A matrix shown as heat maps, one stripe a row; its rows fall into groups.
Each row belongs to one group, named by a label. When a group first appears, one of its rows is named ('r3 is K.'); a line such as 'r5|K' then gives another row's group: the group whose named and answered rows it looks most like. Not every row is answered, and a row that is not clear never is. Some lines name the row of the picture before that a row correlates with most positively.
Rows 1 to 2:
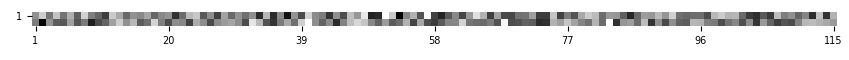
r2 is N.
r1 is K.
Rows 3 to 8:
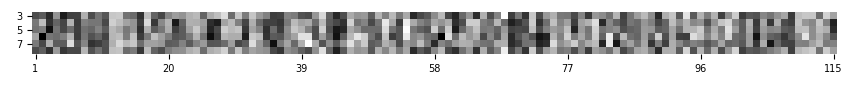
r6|N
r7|N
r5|N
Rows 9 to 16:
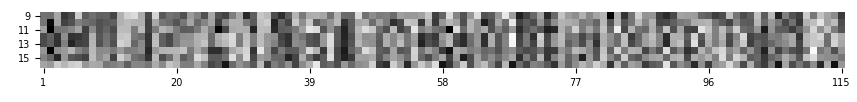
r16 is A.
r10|N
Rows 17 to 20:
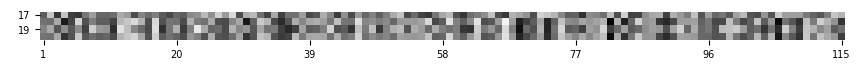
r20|N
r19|K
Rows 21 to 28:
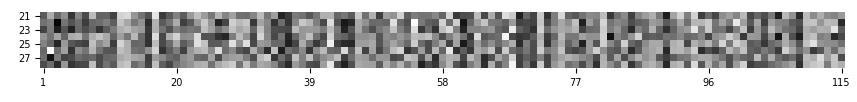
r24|A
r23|N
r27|N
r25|K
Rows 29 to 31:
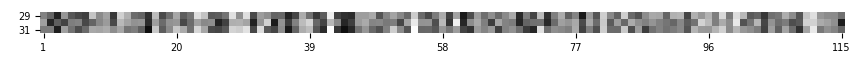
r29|K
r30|N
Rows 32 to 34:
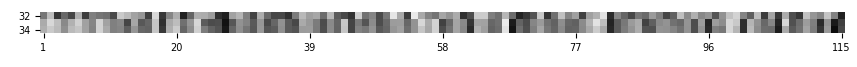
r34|A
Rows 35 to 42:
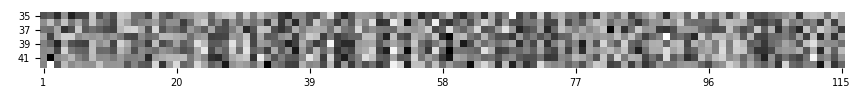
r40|K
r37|N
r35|K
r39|K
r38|A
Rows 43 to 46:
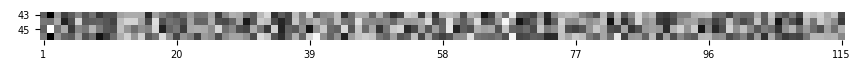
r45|K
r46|N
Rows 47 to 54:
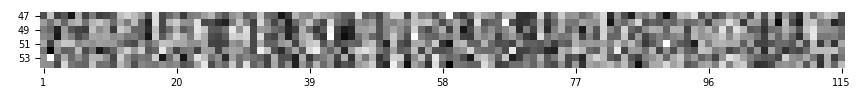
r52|N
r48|A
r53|K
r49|K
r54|K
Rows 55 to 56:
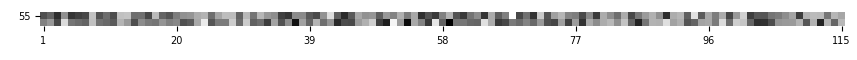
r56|K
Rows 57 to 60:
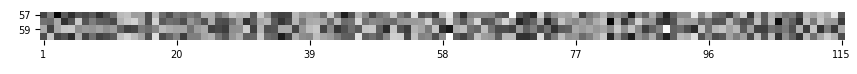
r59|A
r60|N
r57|N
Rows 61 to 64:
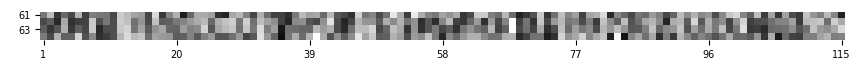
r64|N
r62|K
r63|K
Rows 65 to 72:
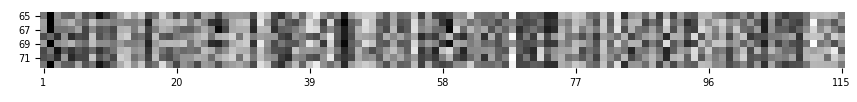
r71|K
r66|A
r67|N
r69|A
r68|K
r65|N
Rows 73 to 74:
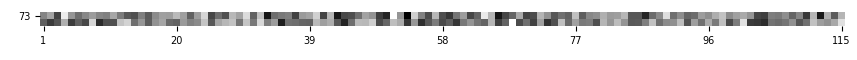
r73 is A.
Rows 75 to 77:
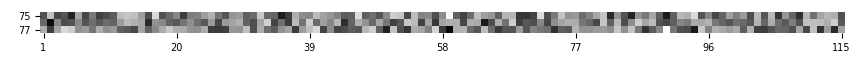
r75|N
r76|N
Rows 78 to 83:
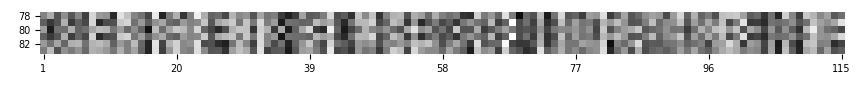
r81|K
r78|K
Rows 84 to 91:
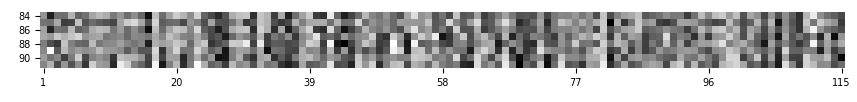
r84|A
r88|A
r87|A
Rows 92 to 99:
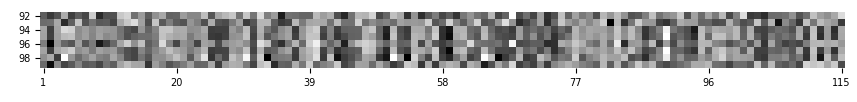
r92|K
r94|A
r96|N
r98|A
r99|N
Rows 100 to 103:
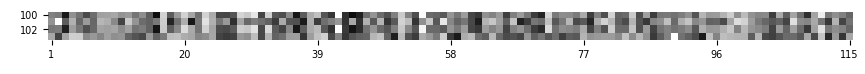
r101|K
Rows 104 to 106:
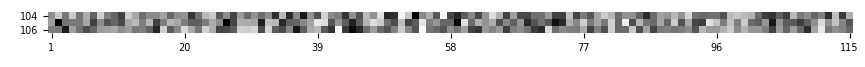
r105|N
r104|K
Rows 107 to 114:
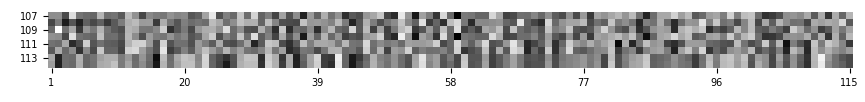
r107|K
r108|N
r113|A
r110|K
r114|A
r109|K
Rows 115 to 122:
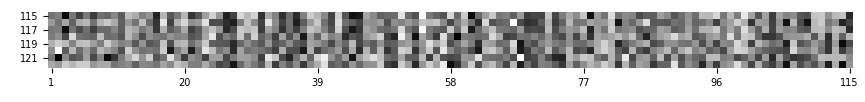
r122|A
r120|K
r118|K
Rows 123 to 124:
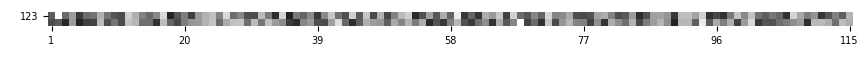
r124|K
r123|K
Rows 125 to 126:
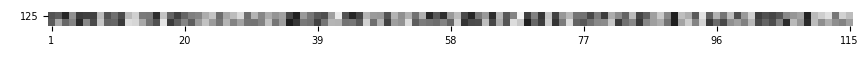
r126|K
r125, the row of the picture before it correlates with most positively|124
